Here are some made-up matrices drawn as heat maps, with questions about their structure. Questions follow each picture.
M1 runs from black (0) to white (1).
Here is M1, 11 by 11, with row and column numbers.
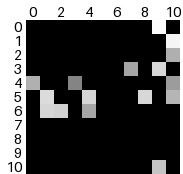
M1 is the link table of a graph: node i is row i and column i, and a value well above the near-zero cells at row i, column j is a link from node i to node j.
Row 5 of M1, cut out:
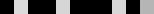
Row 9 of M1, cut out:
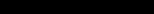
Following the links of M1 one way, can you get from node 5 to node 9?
yes
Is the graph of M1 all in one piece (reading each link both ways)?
yes
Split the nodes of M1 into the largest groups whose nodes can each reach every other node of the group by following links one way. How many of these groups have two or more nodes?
0
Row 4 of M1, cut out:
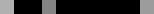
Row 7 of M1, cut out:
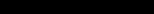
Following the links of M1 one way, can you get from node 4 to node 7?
yes
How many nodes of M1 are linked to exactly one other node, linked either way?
2
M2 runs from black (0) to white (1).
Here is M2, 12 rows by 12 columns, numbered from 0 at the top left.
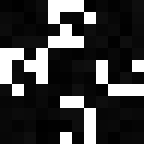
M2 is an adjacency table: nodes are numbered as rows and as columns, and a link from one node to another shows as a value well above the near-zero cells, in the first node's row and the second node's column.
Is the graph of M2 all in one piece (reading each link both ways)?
yes
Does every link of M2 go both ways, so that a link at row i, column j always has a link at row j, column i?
yes
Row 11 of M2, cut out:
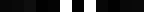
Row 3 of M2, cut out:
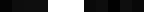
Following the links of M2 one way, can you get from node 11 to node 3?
yes
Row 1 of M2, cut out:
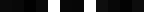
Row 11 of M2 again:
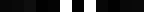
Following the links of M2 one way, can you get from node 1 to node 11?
yes
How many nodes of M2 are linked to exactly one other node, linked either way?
3
